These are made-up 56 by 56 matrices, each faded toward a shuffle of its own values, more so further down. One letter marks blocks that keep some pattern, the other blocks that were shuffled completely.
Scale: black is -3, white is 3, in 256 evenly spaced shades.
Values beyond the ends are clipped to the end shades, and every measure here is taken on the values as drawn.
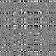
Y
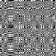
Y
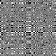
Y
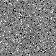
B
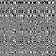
Y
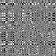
Y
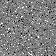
B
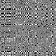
Y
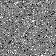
B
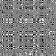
Y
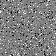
B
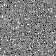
B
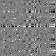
Y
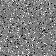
B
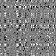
Y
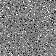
B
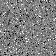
B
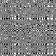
Y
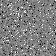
B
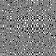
Y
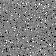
B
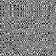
Y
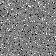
B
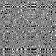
Y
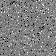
B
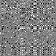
Y
